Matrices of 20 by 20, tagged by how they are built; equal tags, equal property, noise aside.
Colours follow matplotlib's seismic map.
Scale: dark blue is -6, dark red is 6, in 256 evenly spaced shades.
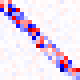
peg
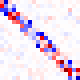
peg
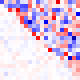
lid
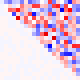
lid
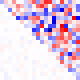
lid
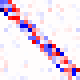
peg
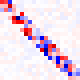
peg
